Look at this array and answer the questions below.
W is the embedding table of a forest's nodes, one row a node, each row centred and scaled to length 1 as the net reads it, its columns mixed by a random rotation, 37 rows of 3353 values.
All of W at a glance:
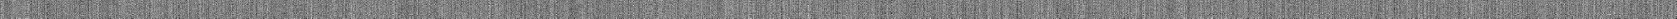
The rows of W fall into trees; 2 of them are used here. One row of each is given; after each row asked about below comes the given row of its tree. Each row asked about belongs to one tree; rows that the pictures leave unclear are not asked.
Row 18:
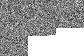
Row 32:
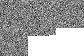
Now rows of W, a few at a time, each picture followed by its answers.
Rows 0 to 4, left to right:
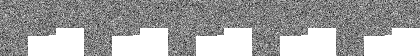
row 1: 18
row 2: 32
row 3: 32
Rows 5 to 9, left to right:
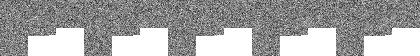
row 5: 18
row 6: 32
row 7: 18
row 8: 32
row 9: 32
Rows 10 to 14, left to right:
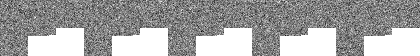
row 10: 18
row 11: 18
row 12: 18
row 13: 32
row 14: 32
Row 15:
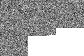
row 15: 18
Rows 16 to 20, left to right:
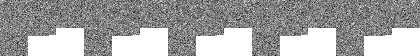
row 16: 32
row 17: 18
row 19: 32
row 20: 18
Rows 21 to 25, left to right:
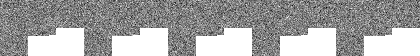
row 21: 32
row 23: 32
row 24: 18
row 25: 32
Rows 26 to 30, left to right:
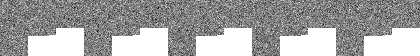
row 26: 18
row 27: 18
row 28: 32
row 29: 32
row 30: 18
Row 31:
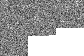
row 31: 18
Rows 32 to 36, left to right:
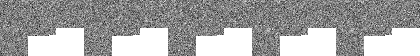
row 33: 18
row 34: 18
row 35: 32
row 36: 32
